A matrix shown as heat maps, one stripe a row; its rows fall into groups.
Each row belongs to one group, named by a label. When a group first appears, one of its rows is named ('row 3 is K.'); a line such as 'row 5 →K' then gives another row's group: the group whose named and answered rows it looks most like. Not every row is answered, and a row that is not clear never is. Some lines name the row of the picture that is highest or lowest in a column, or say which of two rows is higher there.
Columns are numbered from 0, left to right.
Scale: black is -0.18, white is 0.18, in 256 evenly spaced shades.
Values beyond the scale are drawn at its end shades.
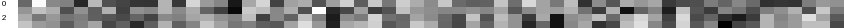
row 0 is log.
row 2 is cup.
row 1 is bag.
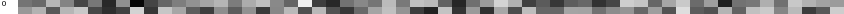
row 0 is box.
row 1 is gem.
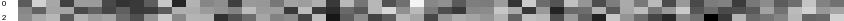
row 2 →bag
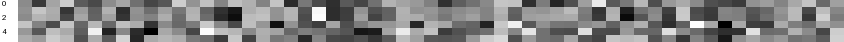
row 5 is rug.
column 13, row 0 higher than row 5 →Yes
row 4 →box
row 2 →bag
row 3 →log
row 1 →bag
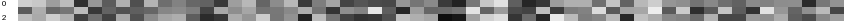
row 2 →rug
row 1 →cup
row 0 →rug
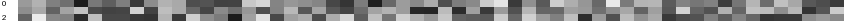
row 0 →rug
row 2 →log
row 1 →gem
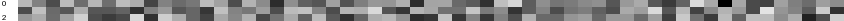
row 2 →gem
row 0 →log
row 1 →cup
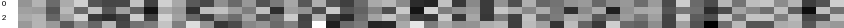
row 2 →gem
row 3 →bag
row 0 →gem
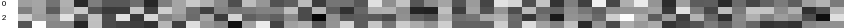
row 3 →log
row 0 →log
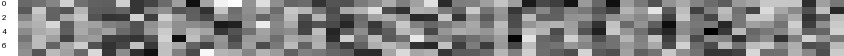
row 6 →gem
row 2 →gem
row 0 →box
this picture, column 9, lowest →7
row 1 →cup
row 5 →cup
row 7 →box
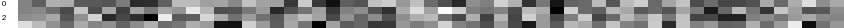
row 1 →bag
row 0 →box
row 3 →bag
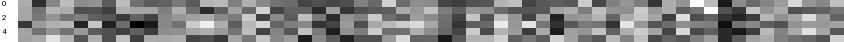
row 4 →cup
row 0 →box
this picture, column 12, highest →3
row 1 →rug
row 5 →rug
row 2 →cup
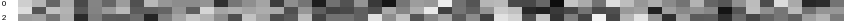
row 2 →log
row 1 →box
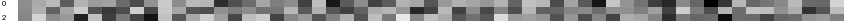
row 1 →gem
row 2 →log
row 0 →bag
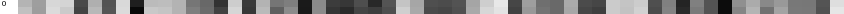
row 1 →rug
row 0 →rug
